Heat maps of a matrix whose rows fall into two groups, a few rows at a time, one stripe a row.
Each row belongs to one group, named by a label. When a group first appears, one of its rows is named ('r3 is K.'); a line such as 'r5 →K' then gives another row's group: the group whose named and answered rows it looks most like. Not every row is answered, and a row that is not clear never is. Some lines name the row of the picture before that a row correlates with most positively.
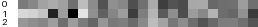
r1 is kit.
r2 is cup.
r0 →kit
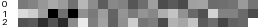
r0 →kit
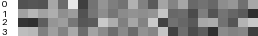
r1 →cup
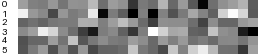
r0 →cup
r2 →cup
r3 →cup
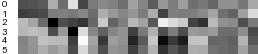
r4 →kit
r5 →kit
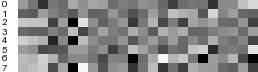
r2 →kit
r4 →kit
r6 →cup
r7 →kit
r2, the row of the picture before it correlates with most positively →3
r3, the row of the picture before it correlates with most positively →0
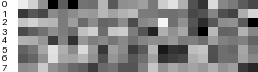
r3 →cup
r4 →kit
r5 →kit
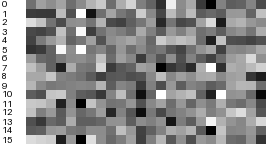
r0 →cup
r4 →cup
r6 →cup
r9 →cup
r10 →cup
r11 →kit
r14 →cup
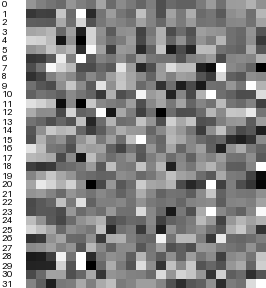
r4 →kit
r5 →kit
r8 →cup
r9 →cup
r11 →kit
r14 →cup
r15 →cup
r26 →cup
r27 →kit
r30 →cup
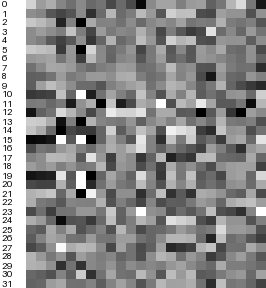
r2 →kit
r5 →kit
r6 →kit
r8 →cup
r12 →cup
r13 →kit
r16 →cup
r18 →cup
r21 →kit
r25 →cup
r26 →cup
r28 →cup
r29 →kit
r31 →cup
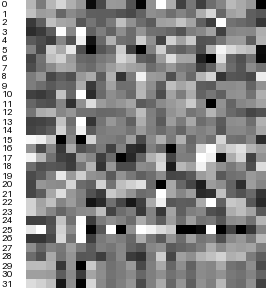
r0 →cup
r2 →cup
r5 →cup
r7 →cup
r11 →cup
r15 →kit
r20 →cup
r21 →cup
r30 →kit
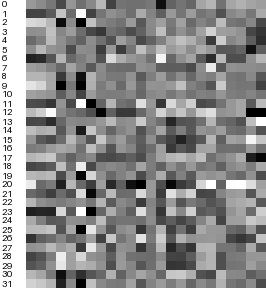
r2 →kit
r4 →cup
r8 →kit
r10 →kit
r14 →kit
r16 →kit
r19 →kit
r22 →cup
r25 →kit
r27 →kit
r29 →kit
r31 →kit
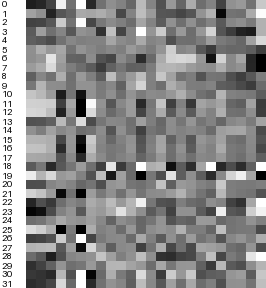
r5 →cup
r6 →cup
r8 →cup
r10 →kit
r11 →kit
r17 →kit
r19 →cup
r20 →cup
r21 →kit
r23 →cup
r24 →kit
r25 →kit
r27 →kit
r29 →cup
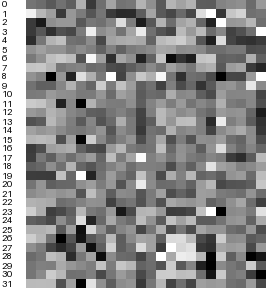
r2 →cup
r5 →cup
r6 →kit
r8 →cup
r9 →cup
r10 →cup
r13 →cup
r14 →cup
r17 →cup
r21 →kit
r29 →cup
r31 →kit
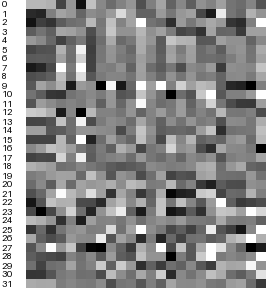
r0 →kit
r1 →cup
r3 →cup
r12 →kit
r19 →kit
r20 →cup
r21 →kit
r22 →cup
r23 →cup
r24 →kit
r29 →cup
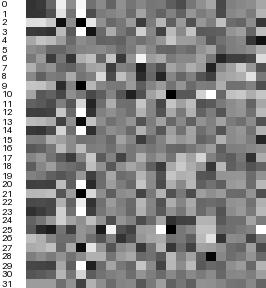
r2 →kit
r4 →cup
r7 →cup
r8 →cup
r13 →kit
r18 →cup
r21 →kit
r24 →kit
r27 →kit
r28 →cup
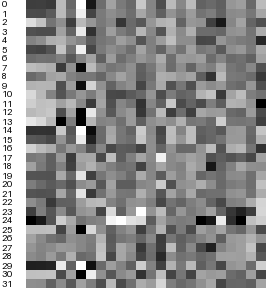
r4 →cup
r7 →kit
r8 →cup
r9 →kit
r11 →cup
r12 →kit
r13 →kit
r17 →cup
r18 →cup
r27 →cup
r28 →cup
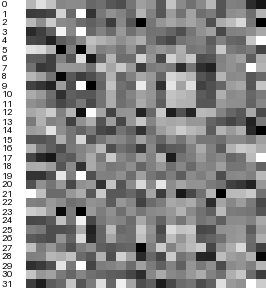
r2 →cup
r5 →kit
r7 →cup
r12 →kit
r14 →cup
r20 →cup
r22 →cup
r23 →kit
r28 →cup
